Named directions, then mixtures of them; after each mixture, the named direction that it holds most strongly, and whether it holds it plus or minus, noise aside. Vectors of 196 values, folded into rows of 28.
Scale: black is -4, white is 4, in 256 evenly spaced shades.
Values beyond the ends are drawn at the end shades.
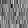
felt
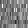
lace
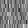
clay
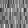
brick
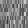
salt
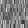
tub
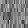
tub, plus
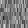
tub, plus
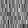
clay, minus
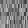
salt, minus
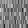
brick, minus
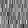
clay, minus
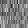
felt, plus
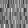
brick, plus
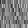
felt, plus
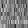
lace, minus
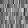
brick, plus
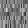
salt, minus
